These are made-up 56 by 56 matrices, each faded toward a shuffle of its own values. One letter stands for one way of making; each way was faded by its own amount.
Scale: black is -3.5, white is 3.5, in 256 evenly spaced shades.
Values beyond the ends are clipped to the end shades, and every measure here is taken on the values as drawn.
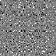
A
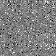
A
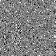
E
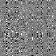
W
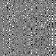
W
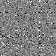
E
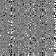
W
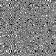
A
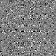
A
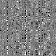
W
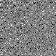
E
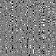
W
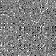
A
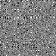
A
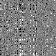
W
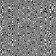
W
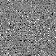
E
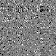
A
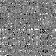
A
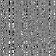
W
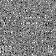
E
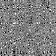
A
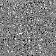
E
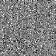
E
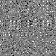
A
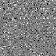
A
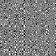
W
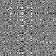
W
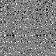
A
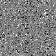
E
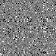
A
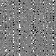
W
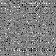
A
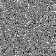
E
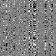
W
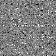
E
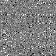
E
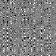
W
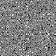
A
